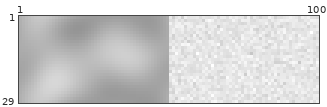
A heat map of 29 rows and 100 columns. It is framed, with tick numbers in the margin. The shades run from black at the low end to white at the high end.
The table splits into one row of 2 panels. Panel 1,1: high, smooth. Panel 1,2: very high, fine-grained, faint in contrast.
